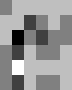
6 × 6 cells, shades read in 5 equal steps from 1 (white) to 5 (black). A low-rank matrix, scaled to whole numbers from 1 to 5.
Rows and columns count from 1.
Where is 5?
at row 3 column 2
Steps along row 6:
up down up same down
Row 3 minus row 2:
0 3 -1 1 1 0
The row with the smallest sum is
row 5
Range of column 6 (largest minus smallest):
1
